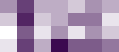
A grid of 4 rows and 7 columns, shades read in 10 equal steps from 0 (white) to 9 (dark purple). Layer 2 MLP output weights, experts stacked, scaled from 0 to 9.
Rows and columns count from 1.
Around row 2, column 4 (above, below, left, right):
3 4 2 5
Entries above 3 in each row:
3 3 3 5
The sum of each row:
26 26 18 37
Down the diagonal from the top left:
4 8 1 9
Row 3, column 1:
0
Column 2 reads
7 8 6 7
